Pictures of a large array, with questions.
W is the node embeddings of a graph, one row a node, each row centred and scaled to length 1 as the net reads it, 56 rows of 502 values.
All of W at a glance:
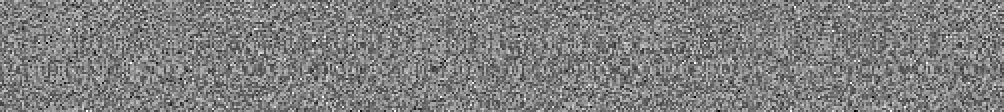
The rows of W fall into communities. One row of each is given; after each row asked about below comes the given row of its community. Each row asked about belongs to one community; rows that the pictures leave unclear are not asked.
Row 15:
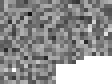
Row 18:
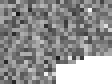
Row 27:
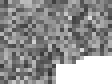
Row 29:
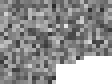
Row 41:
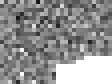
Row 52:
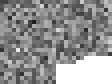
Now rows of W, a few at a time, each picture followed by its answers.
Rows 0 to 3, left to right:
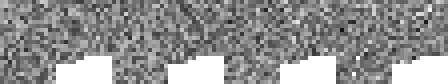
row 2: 18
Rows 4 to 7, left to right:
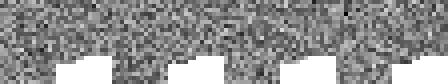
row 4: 41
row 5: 15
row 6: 52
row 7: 18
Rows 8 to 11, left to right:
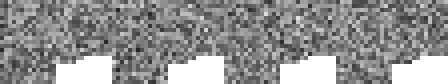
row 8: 27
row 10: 52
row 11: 15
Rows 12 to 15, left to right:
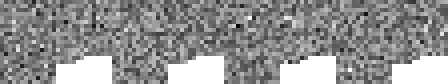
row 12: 27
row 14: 15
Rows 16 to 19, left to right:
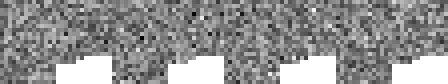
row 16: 27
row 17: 27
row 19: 27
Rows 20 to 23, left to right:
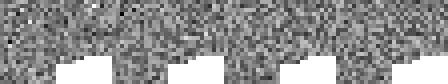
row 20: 18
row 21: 18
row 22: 15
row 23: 18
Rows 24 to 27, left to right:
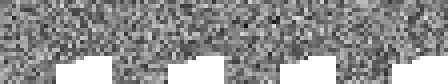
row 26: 52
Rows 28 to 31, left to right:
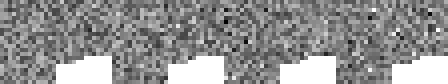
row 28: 18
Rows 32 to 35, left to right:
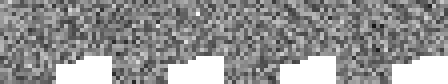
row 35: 41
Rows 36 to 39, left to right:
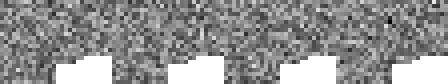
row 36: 27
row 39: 52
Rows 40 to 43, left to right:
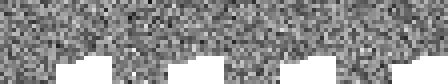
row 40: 52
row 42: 52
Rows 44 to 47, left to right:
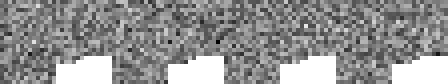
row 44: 27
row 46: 18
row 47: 29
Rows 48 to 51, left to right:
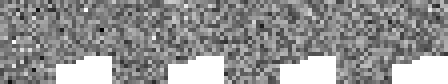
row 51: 52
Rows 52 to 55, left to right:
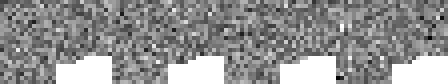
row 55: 15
